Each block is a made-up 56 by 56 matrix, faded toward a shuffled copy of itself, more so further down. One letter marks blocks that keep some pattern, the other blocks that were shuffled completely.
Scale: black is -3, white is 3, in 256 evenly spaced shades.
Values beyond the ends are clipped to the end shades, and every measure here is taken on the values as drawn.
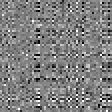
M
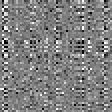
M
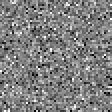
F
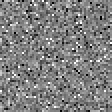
F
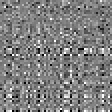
M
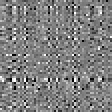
M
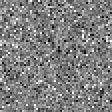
F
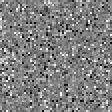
F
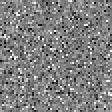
F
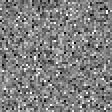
F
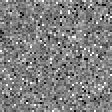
F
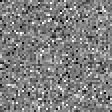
F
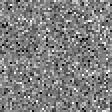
F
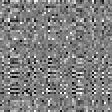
M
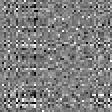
M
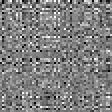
M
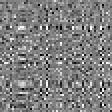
M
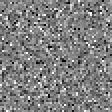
F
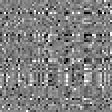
M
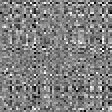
M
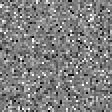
F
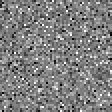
F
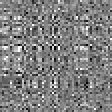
M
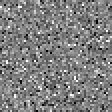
F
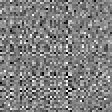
M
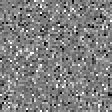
F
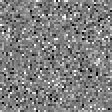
F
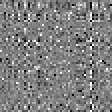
M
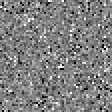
F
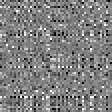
M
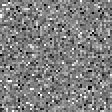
F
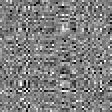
M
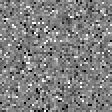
F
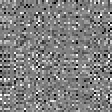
M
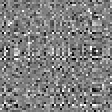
M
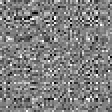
M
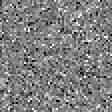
F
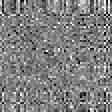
M
